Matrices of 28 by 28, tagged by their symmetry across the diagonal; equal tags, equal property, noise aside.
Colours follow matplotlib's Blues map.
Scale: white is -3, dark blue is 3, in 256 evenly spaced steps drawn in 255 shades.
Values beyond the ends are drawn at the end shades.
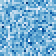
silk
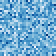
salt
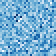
silk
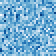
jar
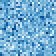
jar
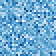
salt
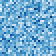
jar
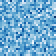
jar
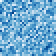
silk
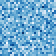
salt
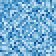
silk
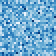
jar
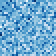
silk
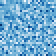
salt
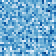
salt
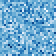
salt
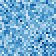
silk
